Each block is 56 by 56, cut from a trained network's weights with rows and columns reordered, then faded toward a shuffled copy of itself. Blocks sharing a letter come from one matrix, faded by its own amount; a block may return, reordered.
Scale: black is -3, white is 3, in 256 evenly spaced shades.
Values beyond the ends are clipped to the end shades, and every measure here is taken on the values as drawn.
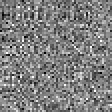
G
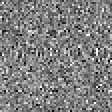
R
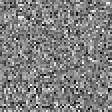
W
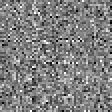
W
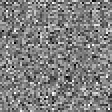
G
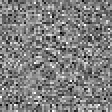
G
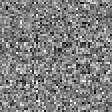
W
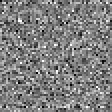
R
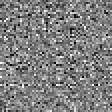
W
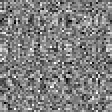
G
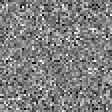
R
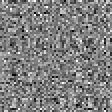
G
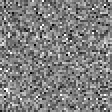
W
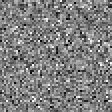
W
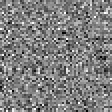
G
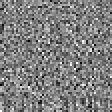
G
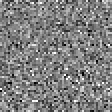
R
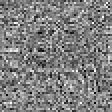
G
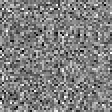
G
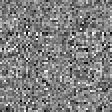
W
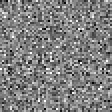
R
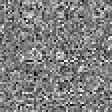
W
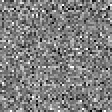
R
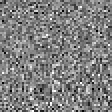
G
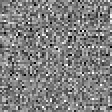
G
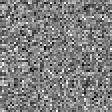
G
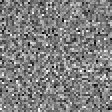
W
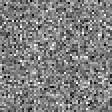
R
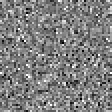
R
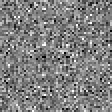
R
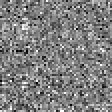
R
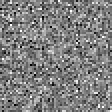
W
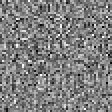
G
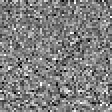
R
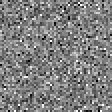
W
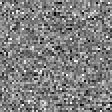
R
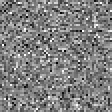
R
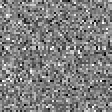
R
